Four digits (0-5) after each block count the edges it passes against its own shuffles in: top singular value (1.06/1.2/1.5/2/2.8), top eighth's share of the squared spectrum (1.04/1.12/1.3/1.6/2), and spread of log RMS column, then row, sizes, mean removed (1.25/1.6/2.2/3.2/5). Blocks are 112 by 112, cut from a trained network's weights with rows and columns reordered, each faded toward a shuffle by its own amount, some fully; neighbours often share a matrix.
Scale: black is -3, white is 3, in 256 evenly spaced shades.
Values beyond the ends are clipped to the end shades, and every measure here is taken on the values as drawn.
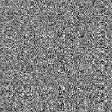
4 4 3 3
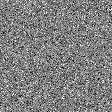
1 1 0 0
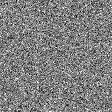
0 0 0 0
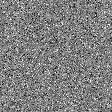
1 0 0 0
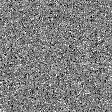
0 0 0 0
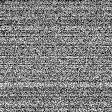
4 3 0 2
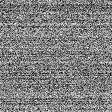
4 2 0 1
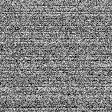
4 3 1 2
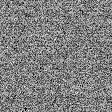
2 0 0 0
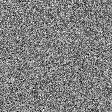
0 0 0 0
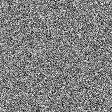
0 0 0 0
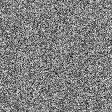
2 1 0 0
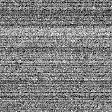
5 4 1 3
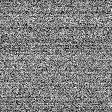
3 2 0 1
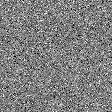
0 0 0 0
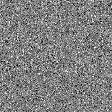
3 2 1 1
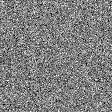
1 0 0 0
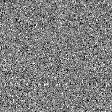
3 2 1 1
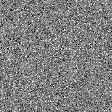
3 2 0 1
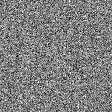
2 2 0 0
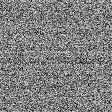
2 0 0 0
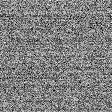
2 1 0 0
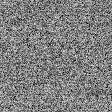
1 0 0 0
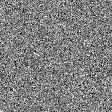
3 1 0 0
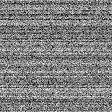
5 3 0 3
